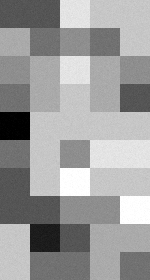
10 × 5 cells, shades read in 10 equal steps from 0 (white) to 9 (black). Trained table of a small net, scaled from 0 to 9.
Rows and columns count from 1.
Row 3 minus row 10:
2 -2 -4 0 -1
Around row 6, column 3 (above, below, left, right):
2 0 2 1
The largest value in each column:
9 8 6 5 6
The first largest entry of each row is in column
1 2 1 5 1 1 1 1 2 2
